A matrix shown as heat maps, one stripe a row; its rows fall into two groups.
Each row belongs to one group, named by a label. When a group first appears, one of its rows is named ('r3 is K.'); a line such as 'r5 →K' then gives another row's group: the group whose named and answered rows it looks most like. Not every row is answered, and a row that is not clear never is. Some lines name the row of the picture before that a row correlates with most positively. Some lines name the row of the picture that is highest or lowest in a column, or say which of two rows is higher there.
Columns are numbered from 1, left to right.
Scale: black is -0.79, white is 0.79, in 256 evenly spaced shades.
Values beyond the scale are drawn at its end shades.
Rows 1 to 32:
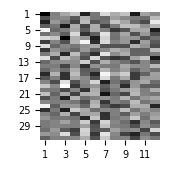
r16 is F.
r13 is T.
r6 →F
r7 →F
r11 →F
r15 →F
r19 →T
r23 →T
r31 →T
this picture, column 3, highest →19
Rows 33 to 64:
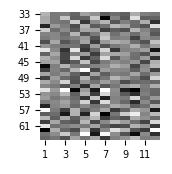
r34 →T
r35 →F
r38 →F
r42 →F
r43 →F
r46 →F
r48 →T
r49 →F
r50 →T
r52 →T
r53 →T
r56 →F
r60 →F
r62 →F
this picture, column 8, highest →62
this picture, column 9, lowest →52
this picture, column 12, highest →62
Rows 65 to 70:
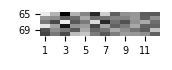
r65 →F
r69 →F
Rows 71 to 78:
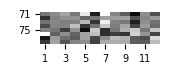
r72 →F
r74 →F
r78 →F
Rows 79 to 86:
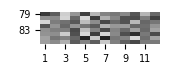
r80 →T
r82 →F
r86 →T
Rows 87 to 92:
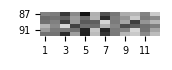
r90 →T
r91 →T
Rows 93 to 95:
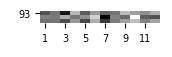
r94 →T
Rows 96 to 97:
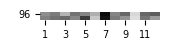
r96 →T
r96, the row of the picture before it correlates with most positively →94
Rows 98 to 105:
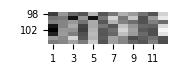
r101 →F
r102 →F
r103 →F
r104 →T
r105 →T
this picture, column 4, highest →99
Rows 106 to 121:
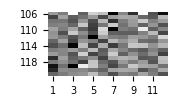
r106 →T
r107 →F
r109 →F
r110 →T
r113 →F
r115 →T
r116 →F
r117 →F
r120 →F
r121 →T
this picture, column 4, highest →119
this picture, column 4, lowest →118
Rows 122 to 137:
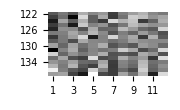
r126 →F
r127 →T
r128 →F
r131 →F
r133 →F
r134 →T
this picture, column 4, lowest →137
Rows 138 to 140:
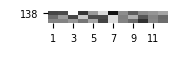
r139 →F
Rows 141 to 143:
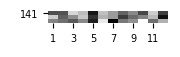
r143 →T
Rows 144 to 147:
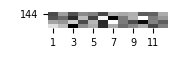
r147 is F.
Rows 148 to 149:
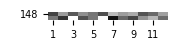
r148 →F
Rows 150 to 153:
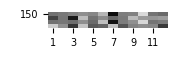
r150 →T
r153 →F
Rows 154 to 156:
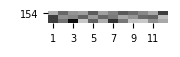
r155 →F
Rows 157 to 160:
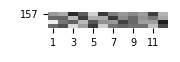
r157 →F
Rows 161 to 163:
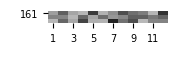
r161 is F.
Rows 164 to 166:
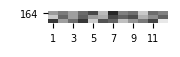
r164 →T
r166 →F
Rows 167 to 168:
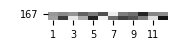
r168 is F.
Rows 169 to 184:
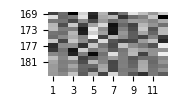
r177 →F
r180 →T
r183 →T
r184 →T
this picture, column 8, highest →177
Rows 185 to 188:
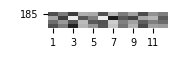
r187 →F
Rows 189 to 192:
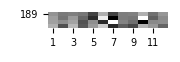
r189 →T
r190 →T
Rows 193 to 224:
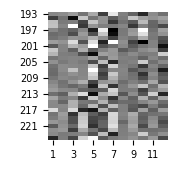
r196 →T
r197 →T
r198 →T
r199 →T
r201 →T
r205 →T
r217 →T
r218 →F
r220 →F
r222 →F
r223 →T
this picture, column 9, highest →194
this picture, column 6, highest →197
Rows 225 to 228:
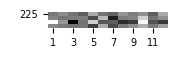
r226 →T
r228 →T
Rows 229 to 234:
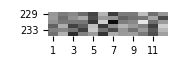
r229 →T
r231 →T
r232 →F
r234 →F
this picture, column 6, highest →231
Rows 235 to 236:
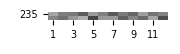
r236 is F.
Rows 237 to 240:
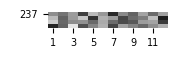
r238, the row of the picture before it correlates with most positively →236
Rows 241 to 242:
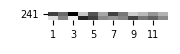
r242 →T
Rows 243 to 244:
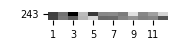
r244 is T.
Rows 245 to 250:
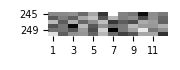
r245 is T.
